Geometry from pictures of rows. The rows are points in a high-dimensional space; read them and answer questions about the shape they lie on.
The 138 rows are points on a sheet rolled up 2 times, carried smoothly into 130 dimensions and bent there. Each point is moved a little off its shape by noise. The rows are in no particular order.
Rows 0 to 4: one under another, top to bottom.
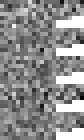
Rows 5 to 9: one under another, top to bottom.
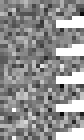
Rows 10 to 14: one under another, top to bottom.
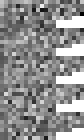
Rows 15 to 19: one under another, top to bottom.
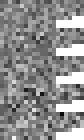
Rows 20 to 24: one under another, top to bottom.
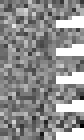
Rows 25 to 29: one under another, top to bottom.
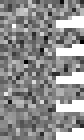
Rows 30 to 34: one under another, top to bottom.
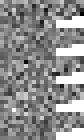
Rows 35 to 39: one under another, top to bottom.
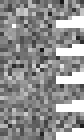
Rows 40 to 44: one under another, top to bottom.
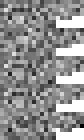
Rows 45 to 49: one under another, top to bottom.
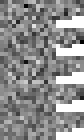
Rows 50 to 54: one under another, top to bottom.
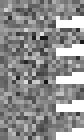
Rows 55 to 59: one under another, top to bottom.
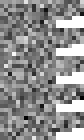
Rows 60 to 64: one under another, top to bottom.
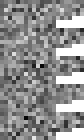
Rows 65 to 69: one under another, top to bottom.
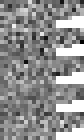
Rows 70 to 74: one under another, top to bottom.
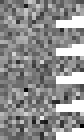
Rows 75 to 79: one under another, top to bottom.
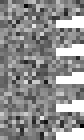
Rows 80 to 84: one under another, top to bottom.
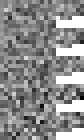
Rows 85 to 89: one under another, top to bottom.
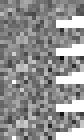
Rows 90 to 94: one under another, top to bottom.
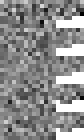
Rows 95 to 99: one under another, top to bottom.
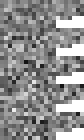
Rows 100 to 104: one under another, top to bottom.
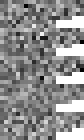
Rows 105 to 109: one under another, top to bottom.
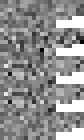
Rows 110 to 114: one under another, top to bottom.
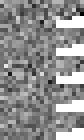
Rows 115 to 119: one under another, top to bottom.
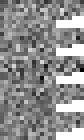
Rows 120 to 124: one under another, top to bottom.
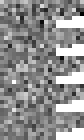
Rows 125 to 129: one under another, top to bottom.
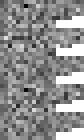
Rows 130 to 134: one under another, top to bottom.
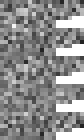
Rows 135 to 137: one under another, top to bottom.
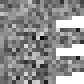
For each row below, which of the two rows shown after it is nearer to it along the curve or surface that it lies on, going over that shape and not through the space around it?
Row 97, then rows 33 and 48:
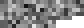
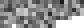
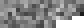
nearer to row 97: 33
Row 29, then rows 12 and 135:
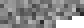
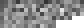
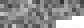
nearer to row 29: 12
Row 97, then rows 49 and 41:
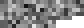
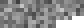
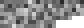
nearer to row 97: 41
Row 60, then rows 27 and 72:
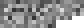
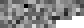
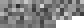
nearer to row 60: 72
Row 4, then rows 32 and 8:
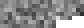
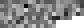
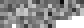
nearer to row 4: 8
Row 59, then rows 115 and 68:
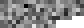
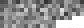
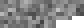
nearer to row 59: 115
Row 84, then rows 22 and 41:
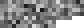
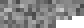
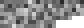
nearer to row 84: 41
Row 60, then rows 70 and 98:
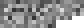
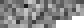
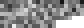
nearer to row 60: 98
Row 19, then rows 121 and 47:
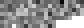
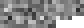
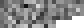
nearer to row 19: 47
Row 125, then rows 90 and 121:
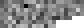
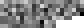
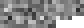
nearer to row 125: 90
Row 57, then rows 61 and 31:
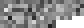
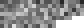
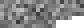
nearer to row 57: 61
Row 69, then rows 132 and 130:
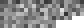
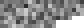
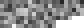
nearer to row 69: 130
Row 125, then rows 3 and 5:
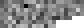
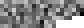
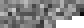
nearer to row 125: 3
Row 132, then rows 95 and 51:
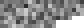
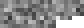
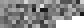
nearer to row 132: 51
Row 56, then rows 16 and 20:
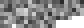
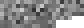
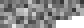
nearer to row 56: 20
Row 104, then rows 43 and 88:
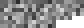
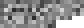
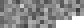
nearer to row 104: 43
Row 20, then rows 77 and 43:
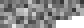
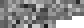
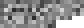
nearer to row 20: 77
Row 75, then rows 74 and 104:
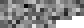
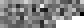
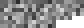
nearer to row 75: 74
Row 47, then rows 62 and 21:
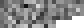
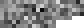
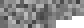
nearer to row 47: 62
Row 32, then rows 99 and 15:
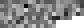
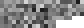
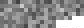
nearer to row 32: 99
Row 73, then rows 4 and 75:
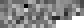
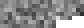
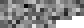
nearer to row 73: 75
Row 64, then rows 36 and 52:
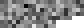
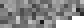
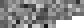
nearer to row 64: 52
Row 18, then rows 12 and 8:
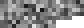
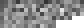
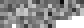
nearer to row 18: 8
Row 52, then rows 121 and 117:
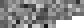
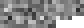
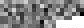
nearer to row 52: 117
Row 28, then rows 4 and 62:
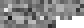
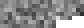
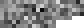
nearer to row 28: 4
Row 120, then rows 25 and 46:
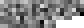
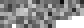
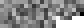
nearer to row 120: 46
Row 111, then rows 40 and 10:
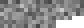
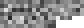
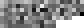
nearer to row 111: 40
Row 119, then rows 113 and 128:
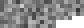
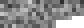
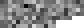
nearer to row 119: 113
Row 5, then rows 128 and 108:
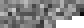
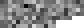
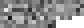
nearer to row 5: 108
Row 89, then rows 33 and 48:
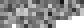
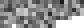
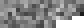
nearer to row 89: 33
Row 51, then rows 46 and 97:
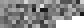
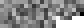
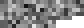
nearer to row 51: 97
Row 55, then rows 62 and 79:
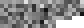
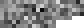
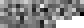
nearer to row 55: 79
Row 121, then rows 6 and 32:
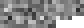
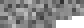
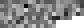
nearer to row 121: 6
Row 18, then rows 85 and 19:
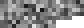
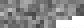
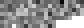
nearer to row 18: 19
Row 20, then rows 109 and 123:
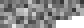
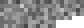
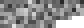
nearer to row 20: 123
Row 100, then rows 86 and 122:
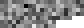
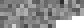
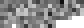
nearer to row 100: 122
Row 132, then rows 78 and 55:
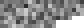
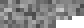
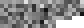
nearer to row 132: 55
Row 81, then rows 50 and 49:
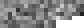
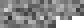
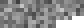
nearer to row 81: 50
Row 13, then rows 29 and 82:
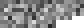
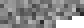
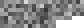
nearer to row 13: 29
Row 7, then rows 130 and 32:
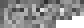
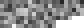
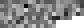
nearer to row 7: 130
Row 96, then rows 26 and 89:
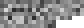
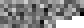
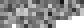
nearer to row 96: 89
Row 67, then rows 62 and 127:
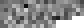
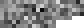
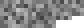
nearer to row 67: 62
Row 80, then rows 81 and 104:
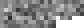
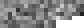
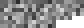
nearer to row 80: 81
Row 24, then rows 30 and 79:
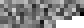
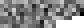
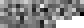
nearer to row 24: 30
